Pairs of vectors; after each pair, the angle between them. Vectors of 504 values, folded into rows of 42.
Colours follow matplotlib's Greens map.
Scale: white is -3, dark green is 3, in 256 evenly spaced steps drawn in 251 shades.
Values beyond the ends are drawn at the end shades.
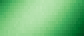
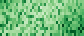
partly aligned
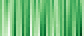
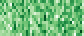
partly aligned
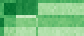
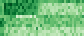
nearly parallel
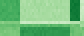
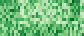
partly aligned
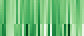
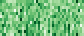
partly aligned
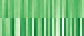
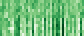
nearly opposite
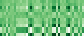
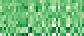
nearly opposite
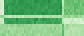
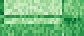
nearly opposite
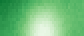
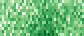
partly opposed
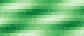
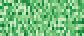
orthogonal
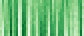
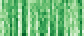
nearly parallel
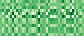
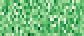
partly aligned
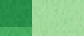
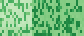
partly opposed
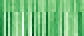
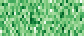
orthogonal
